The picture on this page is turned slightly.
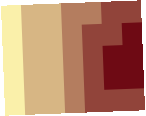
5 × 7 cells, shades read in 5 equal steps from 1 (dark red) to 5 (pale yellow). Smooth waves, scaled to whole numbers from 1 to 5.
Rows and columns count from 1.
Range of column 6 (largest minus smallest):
1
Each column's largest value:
5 4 4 3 3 2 2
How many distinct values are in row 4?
5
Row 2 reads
5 4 4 3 2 2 1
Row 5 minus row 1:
0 0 0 0 -1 0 0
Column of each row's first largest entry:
1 1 1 1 1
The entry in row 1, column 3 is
4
